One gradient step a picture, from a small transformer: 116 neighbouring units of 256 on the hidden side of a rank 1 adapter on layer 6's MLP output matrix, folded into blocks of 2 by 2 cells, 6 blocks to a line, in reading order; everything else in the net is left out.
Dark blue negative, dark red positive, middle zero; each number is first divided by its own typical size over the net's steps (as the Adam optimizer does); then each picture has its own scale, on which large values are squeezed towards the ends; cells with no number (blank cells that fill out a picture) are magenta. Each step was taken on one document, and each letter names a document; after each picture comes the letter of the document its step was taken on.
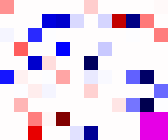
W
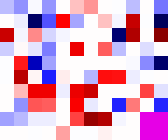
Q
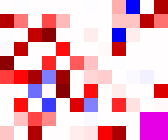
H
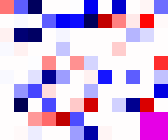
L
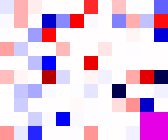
W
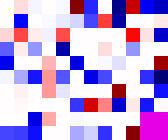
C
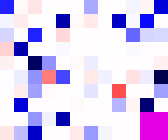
W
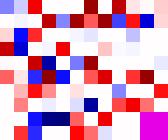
L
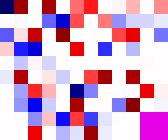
Q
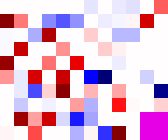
H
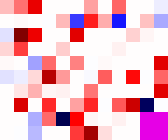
L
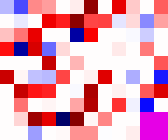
L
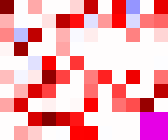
L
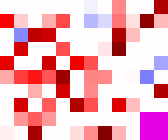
H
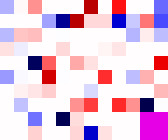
W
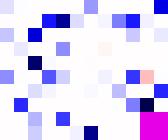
W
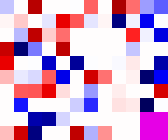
C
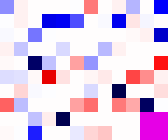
W
